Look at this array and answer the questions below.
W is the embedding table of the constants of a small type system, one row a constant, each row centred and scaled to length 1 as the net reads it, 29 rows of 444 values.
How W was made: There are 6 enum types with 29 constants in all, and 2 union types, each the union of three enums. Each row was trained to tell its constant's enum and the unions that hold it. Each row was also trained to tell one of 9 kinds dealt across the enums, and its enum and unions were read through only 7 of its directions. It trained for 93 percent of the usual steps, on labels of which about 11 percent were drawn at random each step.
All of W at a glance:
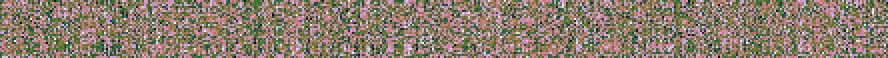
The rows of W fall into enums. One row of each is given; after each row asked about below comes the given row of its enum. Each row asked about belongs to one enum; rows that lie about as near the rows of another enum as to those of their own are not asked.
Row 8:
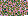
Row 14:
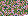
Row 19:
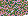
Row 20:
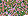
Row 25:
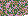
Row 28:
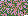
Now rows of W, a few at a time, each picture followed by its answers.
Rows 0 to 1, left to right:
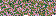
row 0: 20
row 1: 25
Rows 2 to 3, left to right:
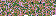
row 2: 25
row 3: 28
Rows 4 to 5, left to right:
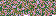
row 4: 14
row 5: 25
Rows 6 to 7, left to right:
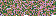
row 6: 28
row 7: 14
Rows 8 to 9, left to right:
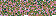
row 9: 20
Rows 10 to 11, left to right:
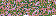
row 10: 19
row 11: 8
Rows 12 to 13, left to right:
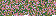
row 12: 14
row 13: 8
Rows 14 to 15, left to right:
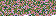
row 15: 19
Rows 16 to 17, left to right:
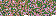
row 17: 20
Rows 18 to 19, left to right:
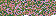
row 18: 28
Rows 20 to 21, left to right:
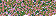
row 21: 19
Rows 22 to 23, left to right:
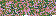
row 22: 8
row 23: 8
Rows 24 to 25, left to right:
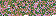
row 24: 20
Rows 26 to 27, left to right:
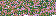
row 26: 14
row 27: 8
